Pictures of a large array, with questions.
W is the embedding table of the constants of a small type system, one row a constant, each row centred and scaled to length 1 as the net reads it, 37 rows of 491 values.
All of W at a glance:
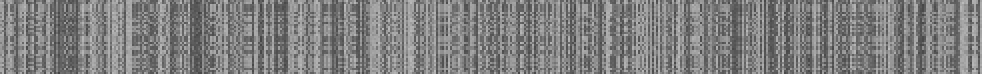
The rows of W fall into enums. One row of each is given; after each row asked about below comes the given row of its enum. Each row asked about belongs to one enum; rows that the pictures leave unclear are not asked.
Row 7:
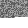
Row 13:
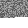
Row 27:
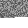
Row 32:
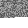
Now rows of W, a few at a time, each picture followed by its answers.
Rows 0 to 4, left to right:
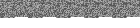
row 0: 13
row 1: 32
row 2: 7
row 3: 7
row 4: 7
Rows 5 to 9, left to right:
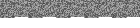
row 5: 7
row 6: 27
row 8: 27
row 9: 32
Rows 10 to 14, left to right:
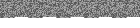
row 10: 13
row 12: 27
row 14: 32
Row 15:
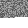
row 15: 13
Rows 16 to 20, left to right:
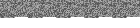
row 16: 27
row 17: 32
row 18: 7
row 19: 7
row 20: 7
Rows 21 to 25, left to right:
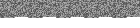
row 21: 27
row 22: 7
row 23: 13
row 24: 13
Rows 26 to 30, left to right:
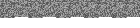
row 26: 7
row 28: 13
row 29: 32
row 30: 32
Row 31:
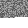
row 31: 13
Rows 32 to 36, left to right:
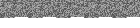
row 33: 13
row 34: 7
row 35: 32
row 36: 27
